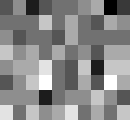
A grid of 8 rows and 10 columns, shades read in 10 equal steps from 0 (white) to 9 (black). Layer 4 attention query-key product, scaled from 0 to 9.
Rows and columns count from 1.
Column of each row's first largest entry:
9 8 2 8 8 1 4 2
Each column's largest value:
6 6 8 8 6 6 5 8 9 7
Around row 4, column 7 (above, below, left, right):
5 2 5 6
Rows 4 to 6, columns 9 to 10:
3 3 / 2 2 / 0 3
